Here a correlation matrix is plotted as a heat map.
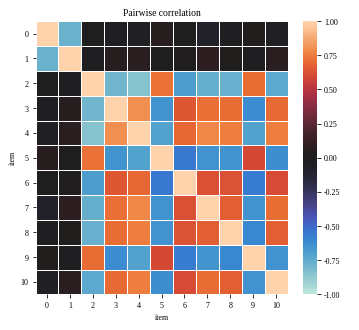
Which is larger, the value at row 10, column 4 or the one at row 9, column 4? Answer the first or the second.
the first
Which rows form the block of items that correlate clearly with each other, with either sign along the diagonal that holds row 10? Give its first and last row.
2 to 10
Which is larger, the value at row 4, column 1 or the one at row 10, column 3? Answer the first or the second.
the second
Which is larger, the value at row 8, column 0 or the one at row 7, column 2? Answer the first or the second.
the first
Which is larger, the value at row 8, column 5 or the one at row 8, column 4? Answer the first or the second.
the second
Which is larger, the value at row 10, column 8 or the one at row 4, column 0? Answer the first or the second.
the first
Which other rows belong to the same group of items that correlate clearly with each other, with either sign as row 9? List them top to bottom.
2, 3, 4, 5, 6, 7, 8, 10
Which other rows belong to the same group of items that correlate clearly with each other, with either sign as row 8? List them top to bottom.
2, 3, 4, 5, 6, 7, 9, 10
